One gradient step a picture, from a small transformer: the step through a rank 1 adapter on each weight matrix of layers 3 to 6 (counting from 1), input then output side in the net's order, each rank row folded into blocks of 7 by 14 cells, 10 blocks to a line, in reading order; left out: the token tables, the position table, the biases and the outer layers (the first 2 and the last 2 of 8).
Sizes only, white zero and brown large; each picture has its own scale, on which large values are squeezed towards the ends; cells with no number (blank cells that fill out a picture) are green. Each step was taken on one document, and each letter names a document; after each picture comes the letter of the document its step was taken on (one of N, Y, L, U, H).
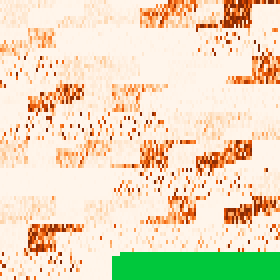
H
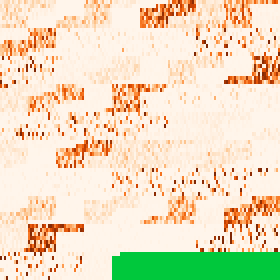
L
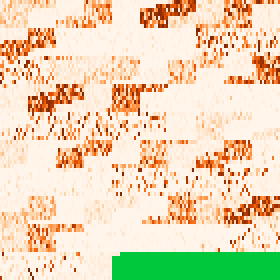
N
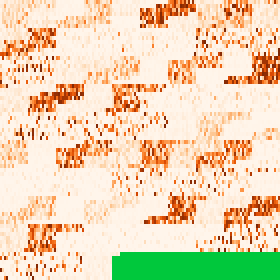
L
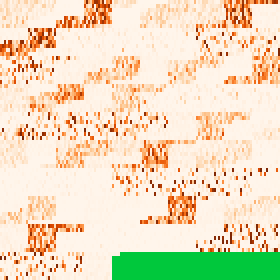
L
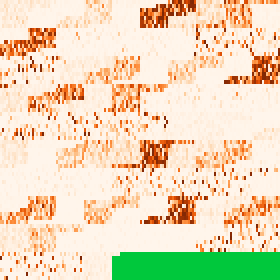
L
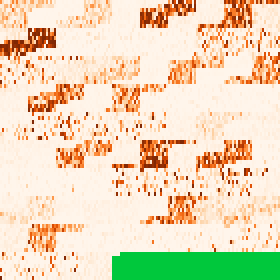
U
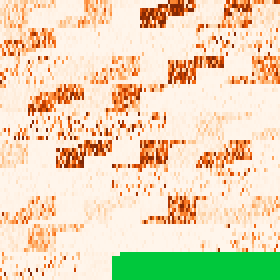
N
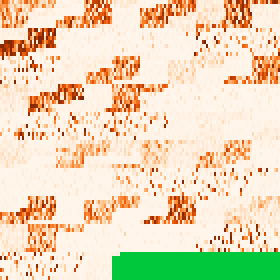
L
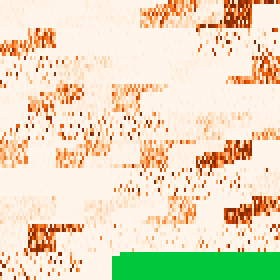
H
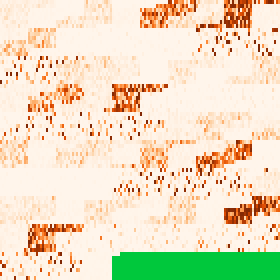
H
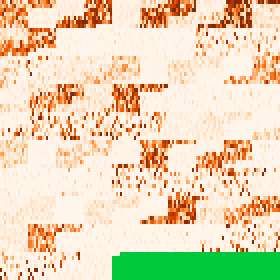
N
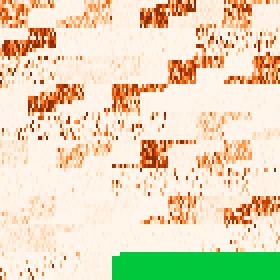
N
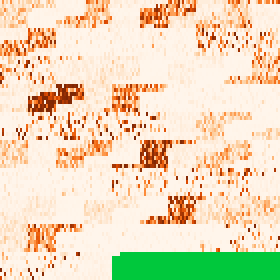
N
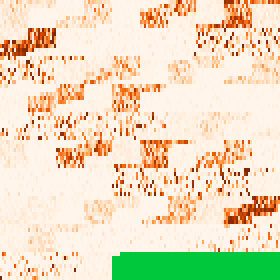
U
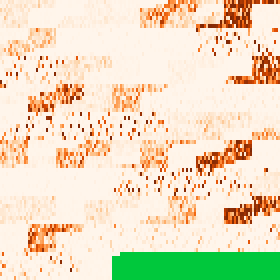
H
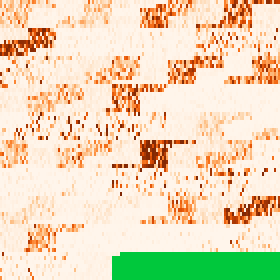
N
